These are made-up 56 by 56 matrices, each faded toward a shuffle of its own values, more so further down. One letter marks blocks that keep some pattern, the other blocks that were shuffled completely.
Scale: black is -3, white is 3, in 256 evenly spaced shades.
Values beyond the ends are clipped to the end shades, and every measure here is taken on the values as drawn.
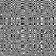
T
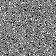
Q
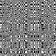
T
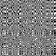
T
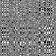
T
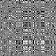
T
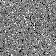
Q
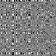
T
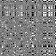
T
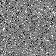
Q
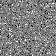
Q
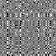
T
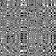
T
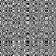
T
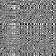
T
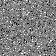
Q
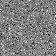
Q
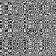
T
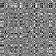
T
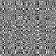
T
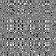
T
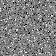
Q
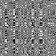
T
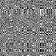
T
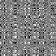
T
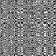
T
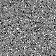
Q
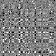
T
